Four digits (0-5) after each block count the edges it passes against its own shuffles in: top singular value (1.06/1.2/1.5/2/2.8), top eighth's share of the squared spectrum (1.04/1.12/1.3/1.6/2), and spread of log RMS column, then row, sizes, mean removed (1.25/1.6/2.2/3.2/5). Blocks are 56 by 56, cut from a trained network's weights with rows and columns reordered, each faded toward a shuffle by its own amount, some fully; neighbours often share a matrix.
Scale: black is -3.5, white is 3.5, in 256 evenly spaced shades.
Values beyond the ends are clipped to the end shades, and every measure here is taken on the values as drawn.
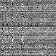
4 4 2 2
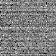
3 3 2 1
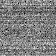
3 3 1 1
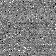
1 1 0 0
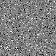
2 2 0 1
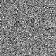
3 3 1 1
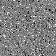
1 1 0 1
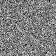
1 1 0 0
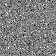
0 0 0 0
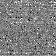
2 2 1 0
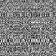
4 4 1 3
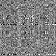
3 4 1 2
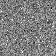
0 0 0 0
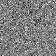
2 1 0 1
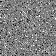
0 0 0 0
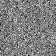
0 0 0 0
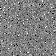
1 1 0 0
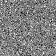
1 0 0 0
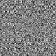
4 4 0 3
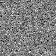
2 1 0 0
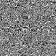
3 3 1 2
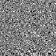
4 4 1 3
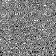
3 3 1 2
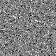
0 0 0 0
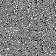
2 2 0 0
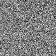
1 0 0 0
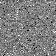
0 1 0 0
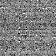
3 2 1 0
